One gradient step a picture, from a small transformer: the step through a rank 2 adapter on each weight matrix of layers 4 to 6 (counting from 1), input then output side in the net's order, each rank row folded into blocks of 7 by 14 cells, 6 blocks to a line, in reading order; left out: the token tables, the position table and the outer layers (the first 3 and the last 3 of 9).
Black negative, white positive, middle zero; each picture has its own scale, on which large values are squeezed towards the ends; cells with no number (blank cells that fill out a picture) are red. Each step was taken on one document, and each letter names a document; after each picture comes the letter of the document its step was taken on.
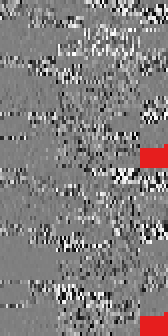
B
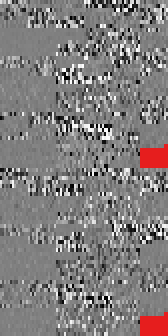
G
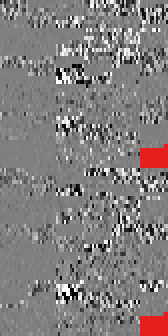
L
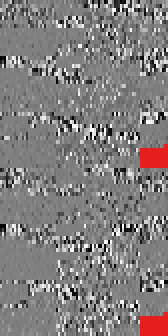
L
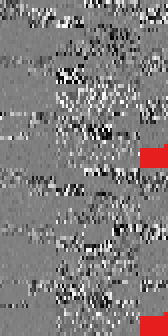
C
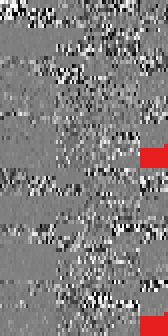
L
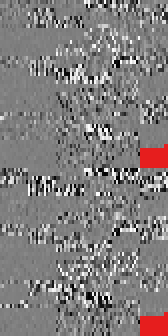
C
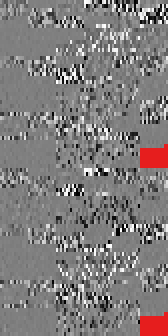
C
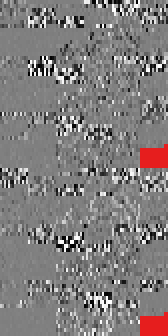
G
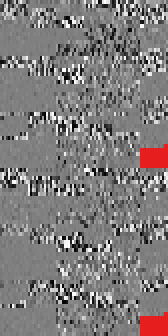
G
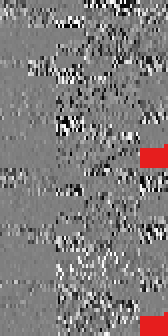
L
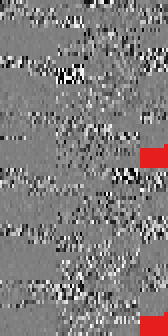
B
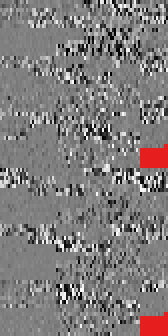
L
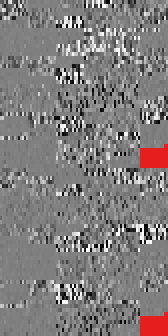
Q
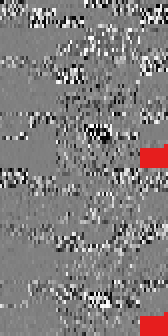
G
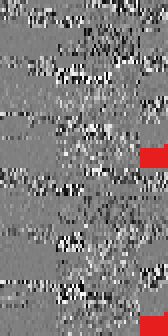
Q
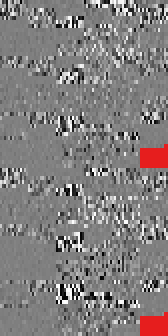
Q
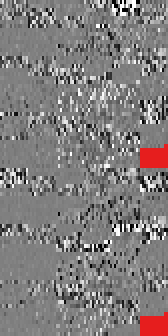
L
